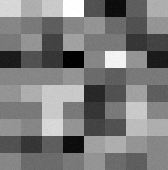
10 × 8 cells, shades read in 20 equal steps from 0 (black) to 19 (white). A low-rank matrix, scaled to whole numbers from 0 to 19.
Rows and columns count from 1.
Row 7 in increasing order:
4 9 9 9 9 10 15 15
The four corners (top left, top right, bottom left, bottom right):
16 13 10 10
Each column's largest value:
16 13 16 19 12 18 15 13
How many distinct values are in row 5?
5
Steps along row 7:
same up down down up up down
